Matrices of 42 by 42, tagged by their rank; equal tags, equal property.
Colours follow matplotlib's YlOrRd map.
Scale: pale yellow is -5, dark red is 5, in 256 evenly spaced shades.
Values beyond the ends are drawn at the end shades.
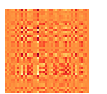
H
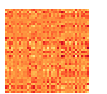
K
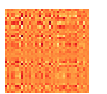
K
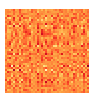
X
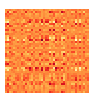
K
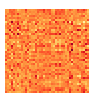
X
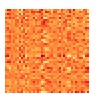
X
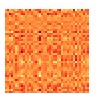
K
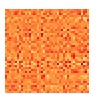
X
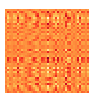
H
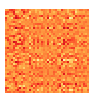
X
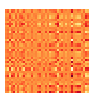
H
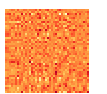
X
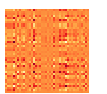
H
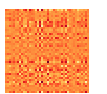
K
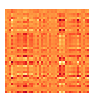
H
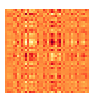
H
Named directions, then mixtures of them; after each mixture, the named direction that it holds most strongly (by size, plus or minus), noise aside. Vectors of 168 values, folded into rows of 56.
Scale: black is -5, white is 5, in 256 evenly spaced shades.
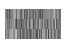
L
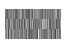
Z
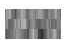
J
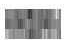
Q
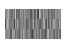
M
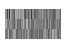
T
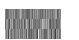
Z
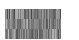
T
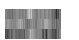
Q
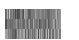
L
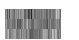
T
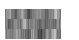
J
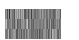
T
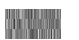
T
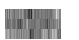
Q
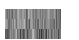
L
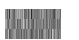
T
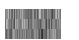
M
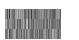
T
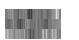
Q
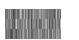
L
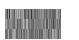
T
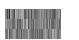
T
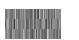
M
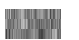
J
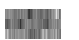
Q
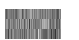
Z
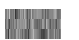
J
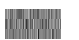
Z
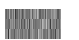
Z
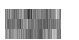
Q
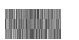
M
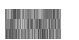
L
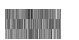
Z
